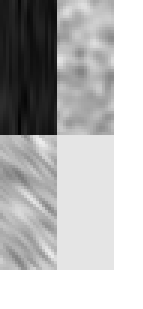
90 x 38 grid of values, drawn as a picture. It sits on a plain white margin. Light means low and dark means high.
It is made of 2 by 2 panels. Panel 1,1: very high, streaked downward, faint in contrast. Panel 1,2: low, blotchy. Panel 2,1: low, slanting down to the right. Panel 2,2: very low, flat.
